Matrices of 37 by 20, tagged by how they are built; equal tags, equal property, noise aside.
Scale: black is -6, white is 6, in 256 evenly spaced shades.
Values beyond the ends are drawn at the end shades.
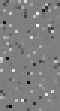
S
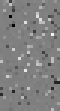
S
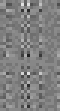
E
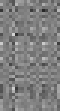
E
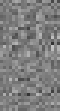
E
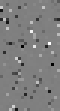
S
